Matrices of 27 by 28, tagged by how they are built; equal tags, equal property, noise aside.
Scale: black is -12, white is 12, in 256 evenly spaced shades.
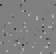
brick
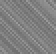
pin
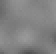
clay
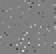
brick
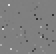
brick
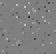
brick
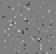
brick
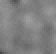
clay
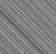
pin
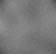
clay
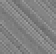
pin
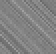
pin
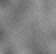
clay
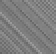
pin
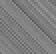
pin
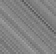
pin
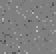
brick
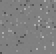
brick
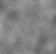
clay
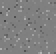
brick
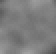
clay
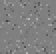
brick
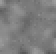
clay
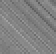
pin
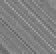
pin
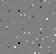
brick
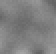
clay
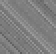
pin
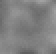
clay
